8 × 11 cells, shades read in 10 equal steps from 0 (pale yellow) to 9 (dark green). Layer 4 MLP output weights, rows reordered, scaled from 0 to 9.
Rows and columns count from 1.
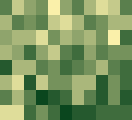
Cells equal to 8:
8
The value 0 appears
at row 1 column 5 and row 3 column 10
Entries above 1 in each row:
9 10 9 11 11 10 11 9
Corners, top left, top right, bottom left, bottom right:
6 6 1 7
